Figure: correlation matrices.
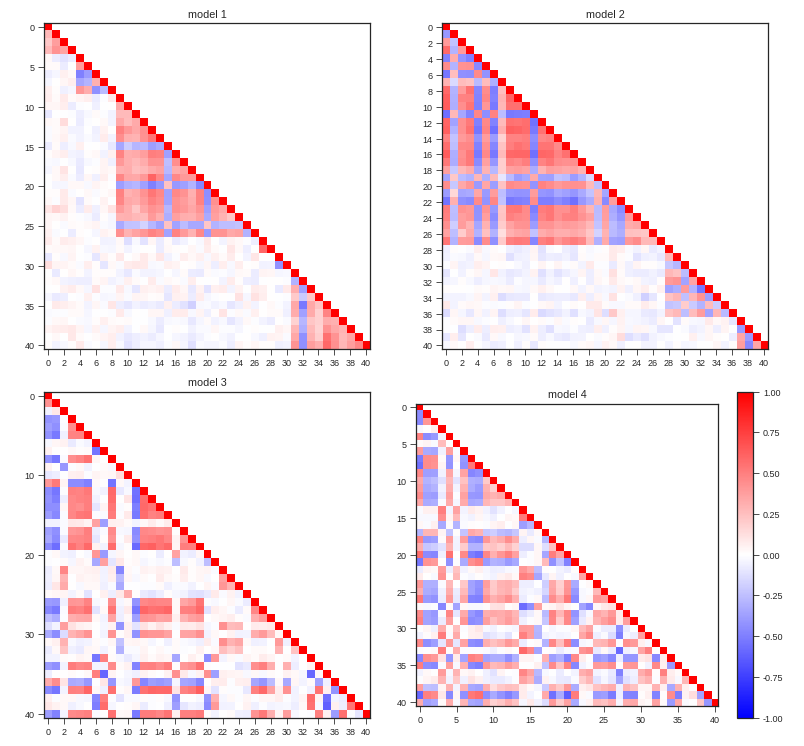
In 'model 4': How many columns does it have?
41
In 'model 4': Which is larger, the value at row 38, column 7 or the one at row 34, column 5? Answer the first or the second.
the second
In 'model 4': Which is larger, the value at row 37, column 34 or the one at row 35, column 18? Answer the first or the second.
the second
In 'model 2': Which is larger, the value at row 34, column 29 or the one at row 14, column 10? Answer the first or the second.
the second
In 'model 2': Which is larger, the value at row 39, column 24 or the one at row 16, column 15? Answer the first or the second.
the second
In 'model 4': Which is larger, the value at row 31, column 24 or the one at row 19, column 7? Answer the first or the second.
the first
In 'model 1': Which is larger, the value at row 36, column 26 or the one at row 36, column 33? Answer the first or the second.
the second
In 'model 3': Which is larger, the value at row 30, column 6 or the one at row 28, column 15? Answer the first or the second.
the second
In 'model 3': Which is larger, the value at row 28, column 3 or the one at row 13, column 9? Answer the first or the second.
the first
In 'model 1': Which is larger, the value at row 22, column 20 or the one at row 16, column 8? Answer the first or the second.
the second
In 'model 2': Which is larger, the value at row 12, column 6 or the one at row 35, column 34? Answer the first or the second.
the second
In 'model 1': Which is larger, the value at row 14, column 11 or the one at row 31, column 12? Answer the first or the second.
the first
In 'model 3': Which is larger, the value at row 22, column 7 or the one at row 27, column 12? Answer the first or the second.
the second
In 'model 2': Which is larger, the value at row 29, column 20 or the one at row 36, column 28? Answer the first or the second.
the second
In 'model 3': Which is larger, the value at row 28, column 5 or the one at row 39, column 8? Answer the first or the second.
the first
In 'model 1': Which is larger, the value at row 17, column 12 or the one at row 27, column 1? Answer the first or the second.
the first
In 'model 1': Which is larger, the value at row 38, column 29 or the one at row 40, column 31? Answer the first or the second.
the second
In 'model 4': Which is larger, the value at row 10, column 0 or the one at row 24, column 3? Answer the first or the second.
the first
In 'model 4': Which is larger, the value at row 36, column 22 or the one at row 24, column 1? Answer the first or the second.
the first
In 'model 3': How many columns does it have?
41
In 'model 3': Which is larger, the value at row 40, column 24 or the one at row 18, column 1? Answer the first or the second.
the first
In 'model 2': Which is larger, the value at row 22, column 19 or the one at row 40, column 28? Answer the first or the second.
the first
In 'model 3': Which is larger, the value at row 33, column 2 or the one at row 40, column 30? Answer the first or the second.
the second
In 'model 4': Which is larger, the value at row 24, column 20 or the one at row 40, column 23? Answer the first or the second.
the first
